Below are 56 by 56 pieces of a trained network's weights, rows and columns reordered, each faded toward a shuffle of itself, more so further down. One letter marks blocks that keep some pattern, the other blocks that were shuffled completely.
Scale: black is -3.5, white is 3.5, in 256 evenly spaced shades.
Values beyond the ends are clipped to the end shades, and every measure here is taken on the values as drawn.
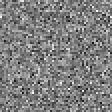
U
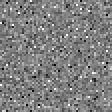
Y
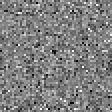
U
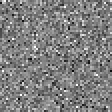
Y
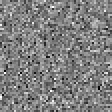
U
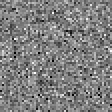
U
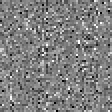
U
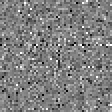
U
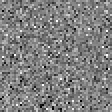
U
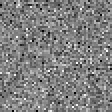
Y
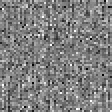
U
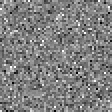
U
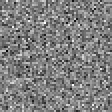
U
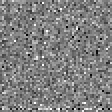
U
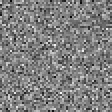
U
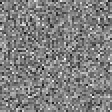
U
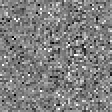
U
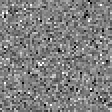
Y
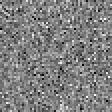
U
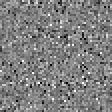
U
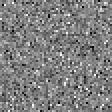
Y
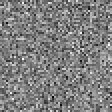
Y
